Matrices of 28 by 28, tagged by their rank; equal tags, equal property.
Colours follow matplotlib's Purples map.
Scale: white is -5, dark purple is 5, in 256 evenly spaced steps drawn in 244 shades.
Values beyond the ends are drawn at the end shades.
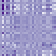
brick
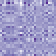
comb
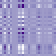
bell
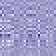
brick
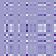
bell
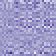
comb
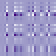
bell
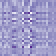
brick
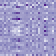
comb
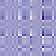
bell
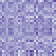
comb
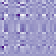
brick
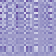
brick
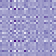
brick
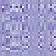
comb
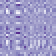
comb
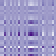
bell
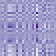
brick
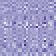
comb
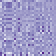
comb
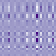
bell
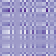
bell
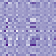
brick
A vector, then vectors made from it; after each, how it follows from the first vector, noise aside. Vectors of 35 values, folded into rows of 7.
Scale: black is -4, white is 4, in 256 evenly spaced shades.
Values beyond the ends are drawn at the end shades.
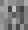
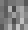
negated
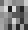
scaled up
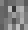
negated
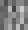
negated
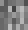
negated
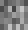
negated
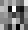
scaled up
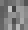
negated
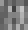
negated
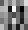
scaled up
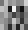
scaled up
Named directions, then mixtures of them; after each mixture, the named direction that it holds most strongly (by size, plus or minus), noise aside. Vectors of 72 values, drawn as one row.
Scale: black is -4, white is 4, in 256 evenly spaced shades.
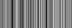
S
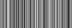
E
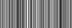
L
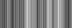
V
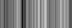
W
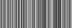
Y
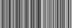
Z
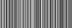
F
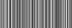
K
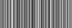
F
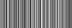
E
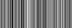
Y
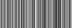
Y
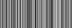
Y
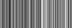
Z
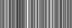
K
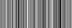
Y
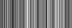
V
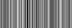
L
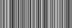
E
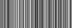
E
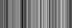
W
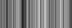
W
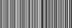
Z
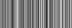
S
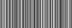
F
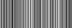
F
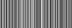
F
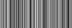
E
